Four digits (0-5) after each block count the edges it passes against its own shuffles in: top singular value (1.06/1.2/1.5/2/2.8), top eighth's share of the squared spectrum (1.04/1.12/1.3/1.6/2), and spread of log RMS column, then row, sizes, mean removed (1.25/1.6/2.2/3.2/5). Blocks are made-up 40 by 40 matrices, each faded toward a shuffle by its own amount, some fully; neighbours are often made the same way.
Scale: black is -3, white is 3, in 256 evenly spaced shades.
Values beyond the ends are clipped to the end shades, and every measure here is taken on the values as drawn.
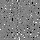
2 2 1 0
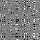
4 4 2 2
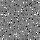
2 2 1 0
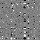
4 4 2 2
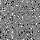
3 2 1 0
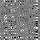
3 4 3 2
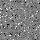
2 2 0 0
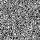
0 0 0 0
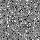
0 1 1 0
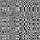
4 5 3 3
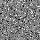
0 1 0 0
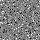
0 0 0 0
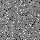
0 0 0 0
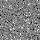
0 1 0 0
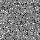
2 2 0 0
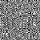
3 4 2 2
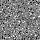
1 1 0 0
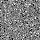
0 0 0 0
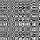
4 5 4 4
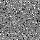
2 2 0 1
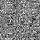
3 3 2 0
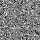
1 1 0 0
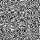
3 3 1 1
